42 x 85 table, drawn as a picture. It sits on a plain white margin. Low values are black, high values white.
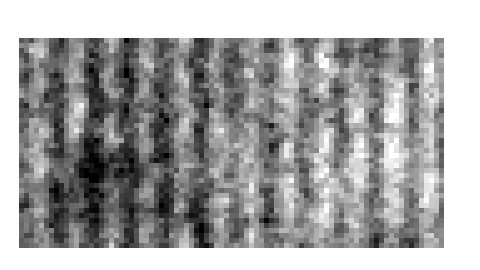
Streaks run downward. Upright stripes repeat 12 times across the table. On average the colour sits 50% of the way up the scale. The ninth with the highest average is the middle right. No row or column stands out.
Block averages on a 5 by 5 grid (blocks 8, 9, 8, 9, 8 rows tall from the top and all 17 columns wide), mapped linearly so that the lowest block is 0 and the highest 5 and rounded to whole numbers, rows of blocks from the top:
2 2 2 4 3
1 1 2 4 5
1 1 3 4 5
0 0 3 5 5
1 1 2 4 3
